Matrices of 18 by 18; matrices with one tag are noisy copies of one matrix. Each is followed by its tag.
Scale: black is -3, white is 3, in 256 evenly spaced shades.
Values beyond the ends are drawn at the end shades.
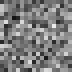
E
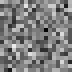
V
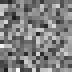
E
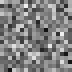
V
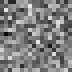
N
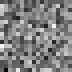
E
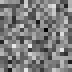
V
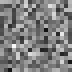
V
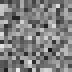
E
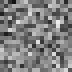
N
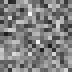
N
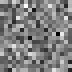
V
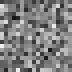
E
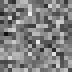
N
